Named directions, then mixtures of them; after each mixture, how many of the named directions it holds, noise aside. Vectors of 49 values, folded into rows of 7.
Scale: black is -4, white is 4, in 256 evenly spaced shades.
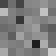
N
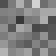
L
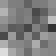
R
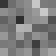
three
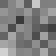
two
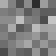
one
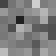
two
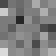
three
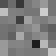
one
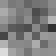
one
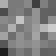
three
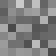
two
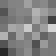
one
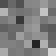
one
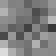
one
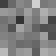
two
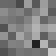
three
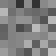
three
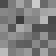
one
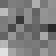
three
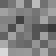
two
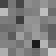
one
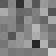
two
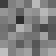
two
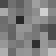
two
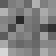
three
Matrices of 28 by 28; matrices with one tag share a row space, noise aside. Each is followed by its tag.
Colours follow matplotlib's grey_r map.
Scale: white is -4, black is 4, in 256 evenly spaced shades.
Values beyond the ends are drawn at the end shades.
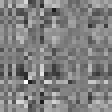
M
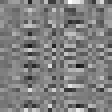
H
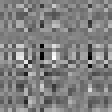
M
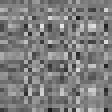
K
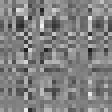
M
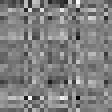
K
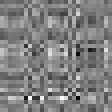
K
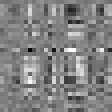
H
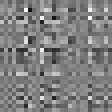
M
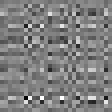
K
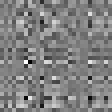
M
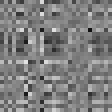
M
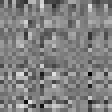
M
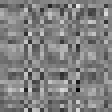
K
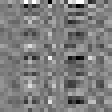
H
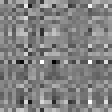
M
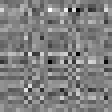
K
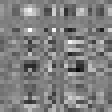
H
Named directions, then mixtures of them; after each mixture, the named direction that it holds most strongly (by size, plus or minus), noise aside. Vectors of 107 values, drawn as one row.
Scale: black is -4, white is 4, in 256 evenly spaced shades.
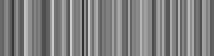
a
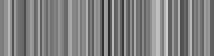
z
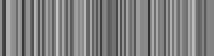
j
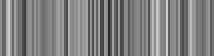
z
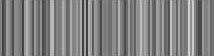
a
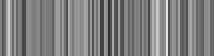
z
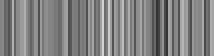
z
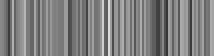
z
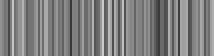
z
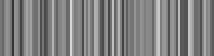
a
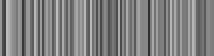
j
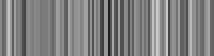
z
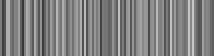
j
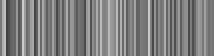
j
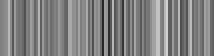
z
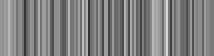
z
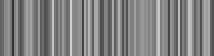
a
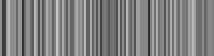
j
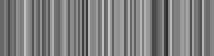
z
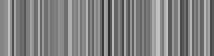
z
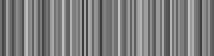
a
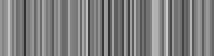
z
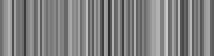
z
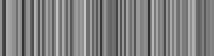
j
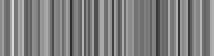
a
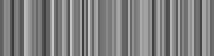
a
